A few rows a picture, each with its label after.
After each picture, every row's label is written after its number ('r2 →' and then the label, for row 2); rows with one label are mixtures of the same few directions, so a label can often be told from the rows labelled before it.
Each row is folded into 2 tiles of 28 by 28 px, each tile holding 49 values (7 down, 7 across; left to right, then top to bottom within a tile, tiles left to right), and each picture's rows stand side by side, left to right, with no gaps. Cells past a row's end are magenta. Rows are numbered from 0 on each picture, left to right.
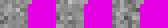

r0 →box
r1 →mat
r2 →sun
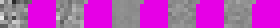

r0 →mat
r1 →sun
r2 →sun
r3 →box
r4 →mat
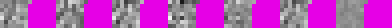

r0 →sun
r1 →sun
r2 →sun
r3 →mat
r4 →mat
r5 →sun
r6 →sun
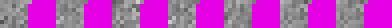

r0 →box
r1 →box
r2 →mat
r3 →box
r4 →sun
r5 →mat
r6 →mat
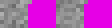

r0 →box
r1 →mat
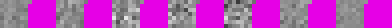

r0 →sun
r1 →sun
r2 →sun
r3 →box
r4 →mat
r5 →box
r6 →box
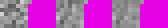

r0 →box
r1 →sun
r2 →sun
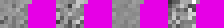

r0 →box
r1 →box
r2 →box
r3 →mat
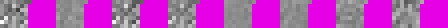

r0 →box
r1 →sun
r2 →box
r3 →box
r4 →mat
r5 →sun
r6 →mat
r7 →sun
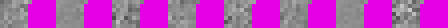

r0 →mat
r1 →mat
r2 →sun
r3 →mat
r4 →box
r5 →sun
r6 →mat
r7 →box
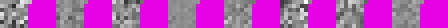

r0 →box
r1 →sun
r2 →mat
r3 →box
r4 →box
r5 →mat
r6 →sun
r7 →box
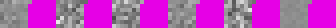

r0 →mat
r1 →box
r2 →mat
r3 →box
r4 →sun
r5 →box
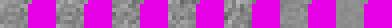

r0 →mat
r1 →mat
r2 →box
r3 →mat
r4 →sun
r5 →mat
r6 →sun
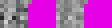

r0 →sun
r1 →sun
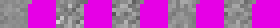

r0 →box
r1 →box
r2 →box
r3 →sun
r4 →box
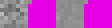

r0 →box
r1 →sun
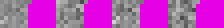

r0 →box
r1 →mat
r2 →box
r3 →sun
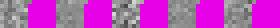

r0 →sun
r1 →mat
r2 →box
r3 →box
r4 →mat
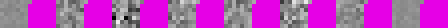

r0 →box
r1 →sun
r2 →sun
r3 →mat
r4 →sun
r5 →mat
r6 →mat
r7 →sun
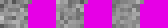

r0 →mat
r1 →mat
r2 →mat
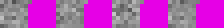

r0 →mat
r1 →box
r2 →box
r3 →mat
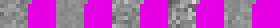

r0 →box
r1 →sun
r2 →mat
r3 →mat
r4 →sun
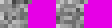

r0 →mat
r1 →mat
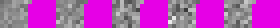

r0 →mat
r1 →box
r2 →sun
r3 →box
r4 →box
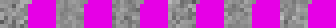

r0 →box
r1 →sun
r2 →sun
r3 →mat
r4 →box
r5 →sun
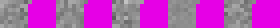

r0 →mat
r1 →sun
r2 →mat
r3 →box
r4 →box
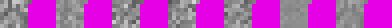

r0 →sun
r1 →sun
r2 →box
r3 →mat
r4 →box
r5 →box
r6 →sun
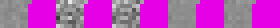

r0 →sun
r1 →mat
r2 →mat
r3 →mat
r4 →mat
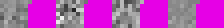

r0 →sun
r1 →box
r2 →sun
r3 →box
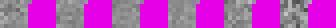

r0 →box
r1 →mat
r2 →mat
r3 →sun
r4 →mat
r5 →sun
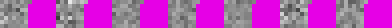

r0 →box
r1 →mat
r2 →box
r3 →sun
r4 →mat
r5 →box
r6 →sun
